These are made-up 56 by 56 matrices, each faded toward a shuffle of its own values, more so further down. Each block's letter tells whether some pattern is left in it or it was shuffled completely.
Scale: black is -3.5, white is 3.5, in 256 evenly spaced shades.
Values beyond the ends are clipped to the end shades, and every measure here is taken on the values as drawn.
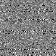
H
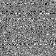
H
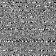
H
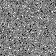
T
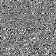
H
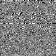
H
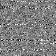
H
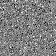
T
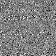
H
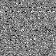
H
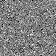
T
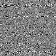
H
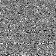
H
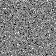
T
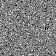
T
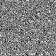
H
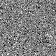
T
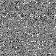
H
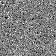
T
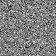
T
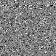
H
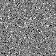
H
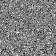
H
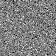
T
